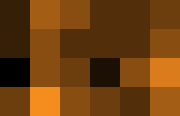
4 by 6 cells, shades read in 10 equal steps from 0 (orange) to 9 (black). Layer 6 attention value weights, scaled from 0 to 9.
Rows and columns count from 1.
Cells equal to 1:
1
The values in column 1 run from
5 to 9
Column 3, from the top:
4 6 5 4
